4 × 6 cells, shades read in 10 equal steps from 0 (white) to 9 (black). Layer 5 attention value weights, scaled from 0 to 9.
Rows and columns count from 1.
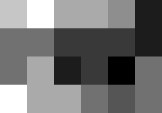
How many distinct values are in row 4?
4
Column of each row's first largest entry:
6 6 5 5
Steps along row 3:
down up down up down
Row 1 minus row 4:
2 -3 0 -2 -2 3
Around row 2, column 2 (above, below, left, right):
0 3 5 7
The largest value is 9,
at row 3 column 5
